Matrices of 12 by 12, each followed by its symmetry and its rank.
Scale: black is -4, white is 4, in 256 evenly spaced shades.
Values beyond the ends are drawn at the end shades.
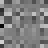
neither, rank two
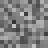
antisymmetric, full rank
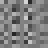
neither, rank two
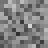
neither, full rank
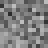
neither, full rank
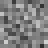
antisymmetric, full rank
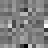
antisymmetric, rank two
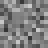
antisymmetric, full rank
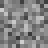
neither, full rank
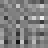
antisymmetric, rank two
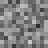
neither, full rank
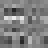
neither, rank two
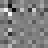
antisymmetric, rank two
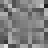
antisymmetric, rank two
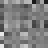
antisymmetric, rank two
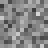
neither, full rank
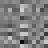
neither, rank two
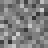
antisymmetric, full rank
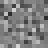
antisymmetric, full rank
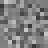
antisymmetric, full rank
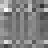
neither, rank two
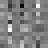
neither, rank two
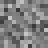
antisymmetric, full rank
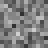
neither, full rank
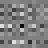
neither, rank two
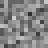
neither, full rank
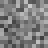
antisymmetric, full rank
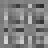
antisymmetric, rank two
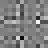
antisymmetric, rank two
